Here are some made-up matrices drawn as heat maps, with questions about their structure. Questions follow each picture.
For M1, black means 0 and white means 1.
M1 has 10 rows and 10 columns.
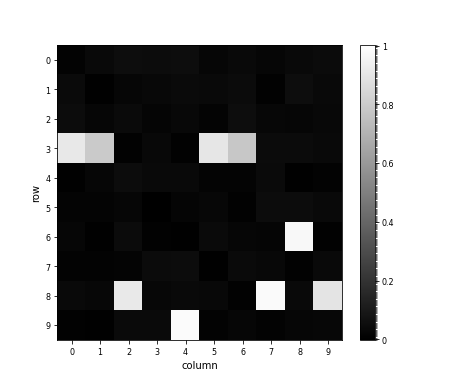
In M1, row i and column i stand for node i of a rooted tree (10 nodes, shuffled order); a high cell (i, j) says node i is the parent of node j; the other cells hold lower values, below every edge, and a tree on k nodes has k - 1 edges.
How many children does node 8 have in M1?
3
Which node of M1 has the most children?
3
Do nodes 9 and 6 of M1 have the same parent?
no
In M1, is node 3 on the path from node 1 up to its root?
yes
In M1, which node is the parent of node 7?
8
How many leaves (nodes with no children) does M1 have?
6
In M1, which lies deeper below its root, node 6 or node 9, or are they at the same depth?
node 9
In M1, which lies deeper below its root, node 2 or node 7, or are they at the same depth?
the same depth
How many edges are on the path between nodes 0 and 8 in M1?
3
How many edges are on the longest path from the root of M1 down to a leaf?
4
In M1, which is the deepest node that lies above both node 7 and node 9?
8
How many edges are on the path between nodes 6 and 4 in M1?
3
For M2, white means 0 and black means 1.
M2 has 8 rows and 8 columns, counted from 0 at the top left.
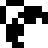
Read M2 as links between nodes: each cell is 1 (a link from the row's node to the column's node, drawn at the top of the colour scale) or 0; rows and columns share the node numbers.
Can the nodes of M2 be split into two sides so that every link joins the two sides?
no
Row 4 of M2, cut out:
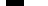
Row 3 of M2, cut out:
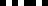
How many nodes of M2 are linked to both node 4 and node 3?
1
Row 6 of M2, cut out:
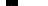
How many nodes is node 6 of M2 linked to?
2
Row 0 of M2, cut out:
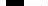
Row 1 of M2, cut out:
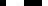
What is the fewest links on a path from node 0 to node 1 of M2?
1
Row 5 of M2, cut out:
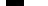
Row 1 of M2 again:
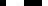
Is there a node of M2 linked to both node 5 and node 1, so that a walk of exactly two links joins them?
no
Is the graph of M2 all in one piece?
yes
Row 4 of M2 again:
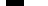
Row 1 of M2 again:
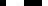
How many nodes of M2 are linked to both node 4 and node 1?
0
